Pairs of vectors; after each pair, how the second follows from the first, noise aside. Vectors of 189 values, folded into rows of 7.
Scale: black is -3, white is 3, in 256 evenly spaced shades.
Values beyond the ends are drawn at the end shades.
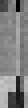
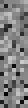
shuffled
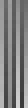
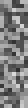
shuffled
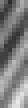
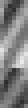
wrapped around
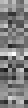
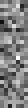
shuffled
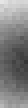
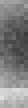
wrapped around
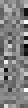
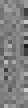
shrunk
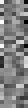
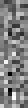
shuffled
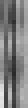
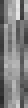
wrapped around
